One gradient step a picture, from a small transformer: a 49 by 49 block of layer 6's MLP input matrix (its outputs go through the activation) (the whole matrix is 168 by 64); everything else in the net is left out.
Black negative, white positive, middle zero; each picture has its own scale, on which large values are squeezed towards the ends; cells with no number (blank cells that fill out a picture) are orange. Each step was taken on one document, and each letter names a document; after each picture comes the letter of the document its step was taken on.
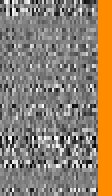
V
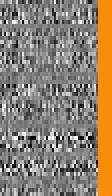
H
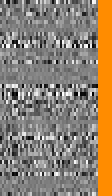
H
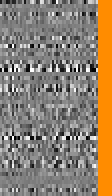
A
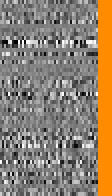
H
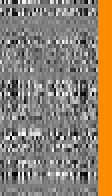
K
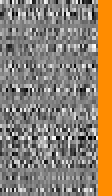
A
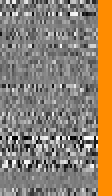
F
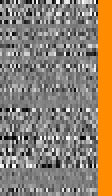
V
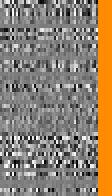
V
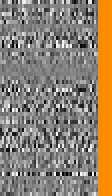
K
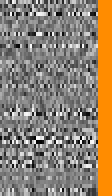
F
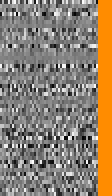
A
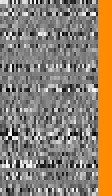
V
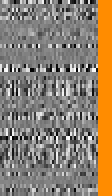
A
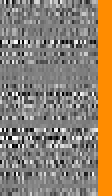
H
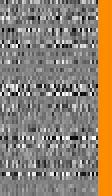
K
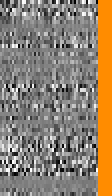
K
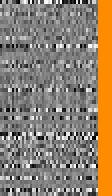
V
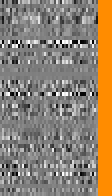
K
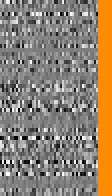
H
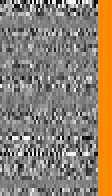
F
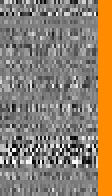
F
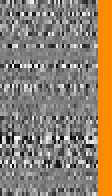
F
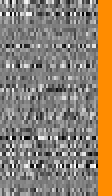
V
